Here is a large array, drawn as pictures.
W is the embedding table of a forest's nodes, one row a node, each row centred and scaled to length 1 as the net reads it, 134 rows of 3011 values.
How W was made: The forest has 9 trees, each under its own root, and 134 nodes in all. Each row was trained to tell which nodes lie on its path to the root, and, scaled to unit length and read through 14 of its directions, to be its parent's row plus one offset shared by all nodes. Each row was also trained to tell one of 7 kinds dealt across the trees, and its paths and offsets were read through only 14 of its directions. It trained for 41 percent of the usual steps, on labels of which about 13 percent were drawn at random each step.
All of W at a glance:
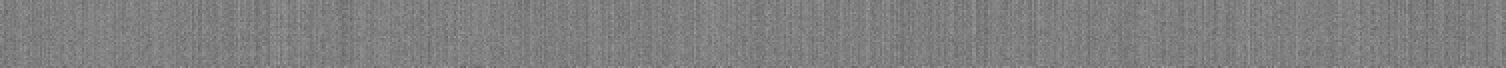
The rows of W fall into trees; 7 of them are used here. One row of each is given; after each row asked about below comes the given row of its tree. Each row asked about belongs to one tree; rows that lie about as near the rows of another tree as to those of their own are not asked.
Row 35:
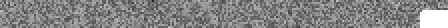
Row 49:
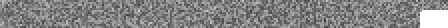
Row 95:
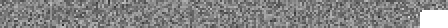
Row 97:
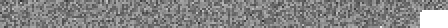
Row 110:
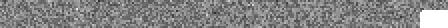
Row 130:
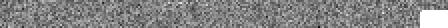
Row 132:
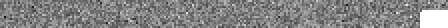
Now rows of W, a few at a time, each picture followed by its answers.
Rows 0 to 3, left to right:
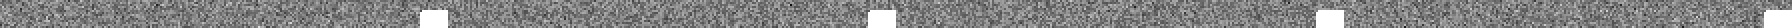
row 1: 35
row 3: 35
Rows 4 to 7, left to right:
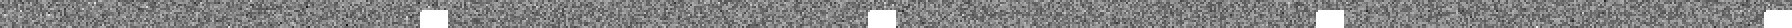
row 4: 35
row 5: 110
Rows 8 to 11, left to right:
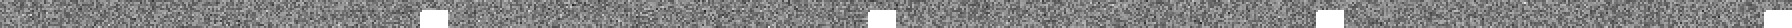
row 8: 97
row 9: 97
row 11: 49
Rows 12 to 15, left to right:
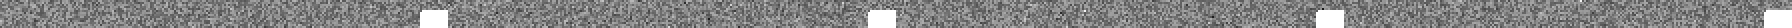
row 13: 97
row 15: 35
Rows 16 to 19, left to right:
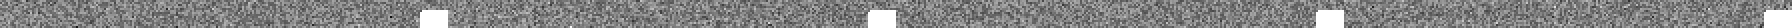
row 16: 35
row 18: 35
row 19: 97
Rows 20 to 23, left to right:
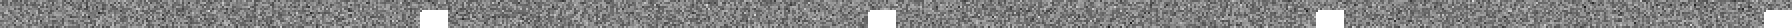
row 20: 97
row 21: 132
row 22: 97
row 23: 95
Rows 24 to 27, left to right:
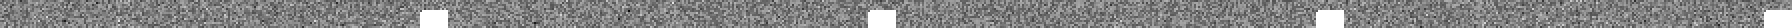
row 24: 97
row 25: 49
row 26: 97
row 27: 97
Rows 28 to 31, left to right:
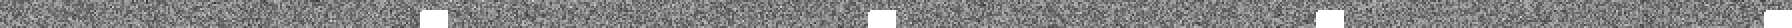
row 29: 97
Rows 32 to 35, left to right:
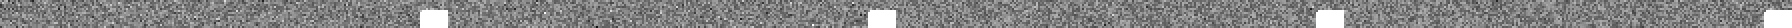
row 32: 130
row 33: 130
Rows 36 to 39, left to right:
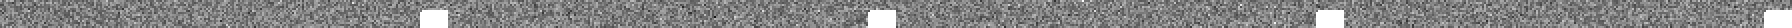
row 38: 95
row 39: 110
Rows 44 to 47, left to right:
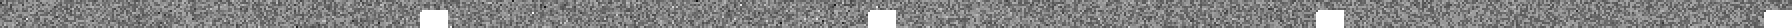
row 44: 130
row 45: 97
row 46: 49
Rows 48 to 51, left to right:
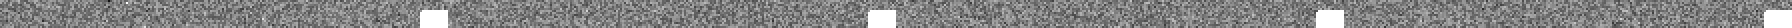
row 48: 110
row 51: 130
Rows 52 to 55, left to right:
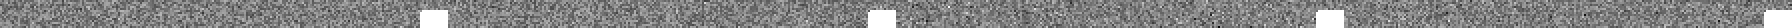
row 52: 49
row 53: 97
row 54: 110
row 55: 97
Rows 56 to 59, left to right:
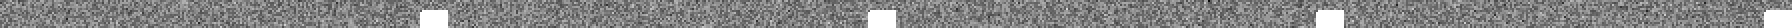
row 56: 97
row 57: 97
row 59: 97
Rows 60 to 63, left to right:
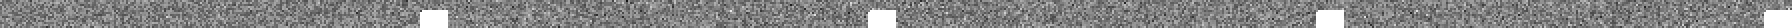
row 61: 130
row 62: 132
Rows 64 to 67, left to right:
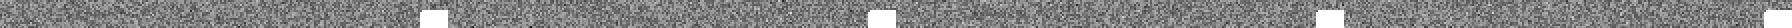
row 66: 97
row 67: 49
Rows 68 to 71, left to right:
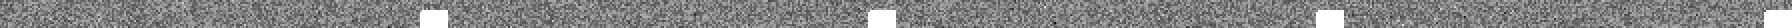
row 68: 130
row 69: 97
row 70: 49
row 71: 132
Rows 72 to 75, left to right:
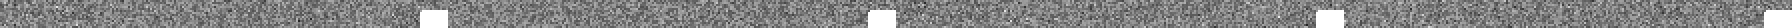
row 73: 35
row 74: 130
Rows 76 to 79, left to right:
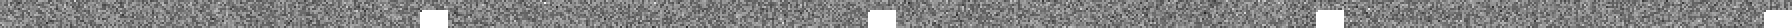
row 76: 49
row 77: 35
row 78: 49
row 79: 95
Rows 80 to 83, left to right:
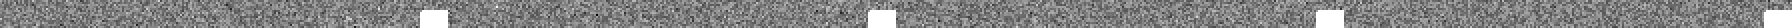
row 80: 110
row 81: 110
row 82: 110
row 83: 49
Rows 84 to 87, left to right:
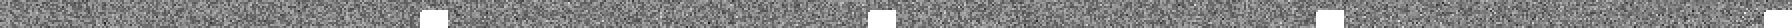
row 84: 35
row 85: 35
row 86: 130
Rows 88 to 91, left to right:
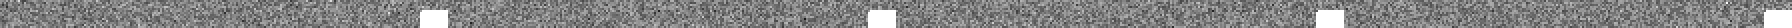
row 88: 110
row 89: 130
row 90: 35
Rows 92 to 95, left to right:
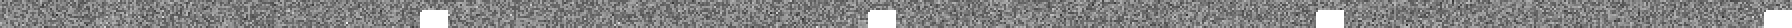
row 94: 35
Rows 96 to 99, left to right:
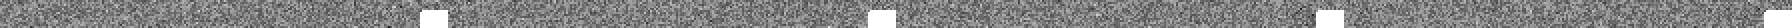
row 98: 35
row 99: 35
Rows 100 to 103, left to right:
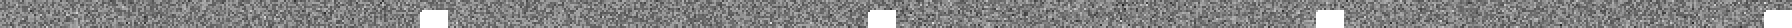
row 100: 35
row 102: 110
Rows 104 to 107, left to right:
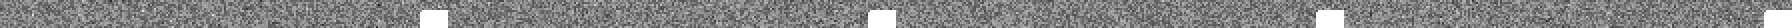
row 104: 130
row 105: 132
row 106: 35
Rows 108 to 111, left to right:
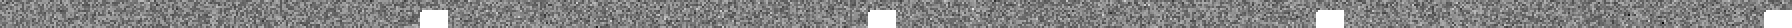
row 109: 35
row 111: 35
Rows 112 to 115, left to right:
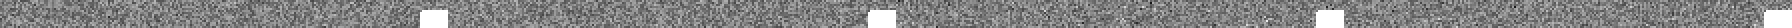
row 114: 97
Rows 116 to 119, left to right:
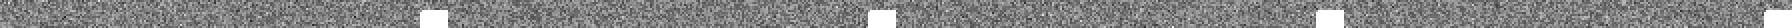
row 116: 49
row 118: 110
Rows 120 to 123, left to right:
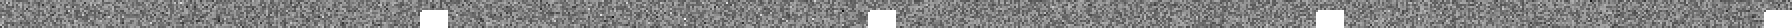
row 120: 35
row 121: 95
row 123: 97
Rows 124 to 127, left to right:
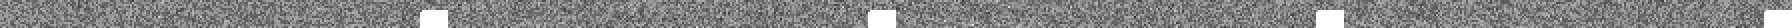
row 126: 35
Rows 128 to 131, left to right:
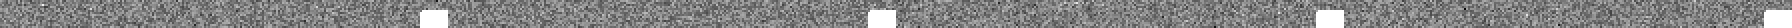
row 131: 130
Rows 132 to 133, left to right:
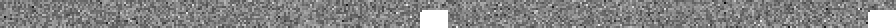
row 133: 132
